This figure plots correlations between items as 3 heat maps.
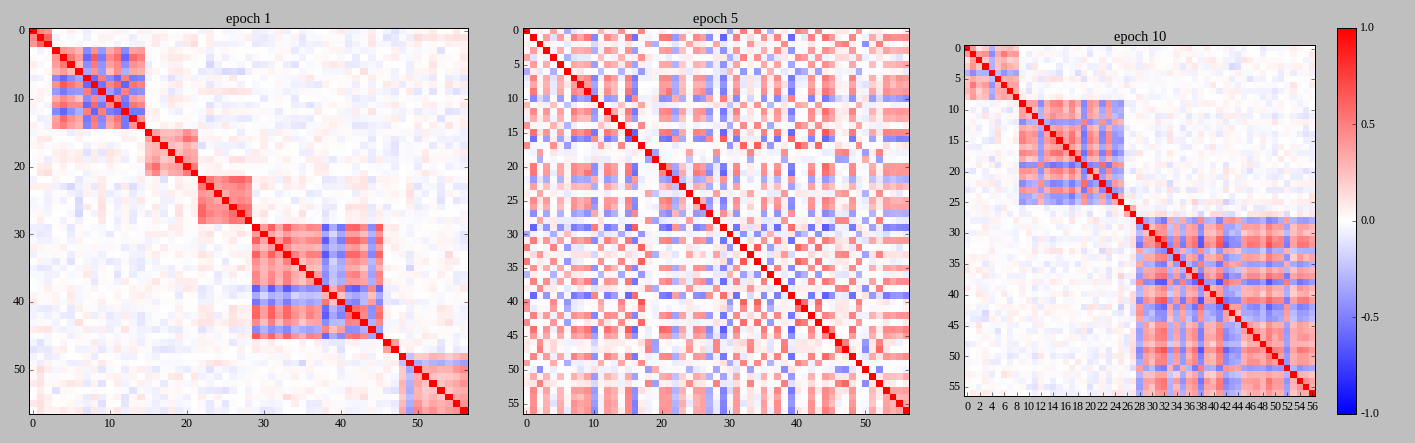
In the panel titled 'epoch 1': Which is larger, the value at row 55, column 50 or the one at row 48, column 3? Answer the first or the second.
the first
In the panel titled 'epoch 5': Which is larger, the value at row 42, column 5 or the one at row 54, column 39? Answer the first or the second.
the first
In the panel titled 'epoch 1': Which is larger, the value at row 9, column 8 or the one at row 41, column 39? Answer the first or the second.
the second
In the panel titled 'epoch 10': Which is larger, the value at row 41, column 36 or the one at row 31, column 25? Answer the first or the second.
the first
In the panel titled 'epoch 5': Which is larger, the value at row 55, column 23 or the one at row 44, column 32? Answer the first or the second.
the first
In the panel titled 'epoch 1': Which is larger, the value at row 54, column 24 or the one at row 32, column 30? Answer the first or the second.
the second
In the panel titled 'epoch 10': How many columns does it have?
57
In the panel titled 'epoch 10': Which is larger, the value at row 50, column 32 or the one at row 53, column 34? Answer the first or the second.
the first
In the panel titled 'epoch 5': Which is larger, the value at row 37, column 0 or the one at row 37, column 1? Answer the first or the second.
the second
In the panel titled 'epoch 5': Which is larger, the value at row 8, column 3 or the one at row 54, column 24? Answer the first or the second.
the first
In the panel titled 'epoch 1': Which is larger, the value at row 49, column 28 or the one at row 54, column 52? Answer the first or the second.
the second
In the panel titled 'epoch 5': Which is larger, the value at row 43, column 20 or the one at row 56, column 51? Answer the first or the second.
the second
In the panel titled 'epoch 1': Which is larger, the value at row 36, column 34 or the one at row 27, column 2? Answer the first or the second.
the first
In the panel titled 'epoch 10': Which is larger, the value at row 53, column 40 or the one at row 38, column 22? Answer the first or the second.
the first
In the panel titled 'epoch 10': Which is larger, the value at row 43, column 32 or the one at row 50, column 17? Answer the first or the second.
the second
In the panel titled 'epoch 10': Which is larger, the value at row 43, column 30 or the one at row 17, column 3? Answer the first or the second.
the second
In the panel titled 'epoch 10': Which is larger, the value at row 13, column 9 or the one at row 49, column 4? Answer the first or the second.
the first
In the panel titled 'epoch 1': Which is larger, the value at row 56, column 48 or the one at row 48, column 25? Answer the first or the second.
the first
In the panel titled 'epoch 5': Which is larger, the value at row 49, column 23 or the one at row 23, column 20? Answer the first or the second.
the second
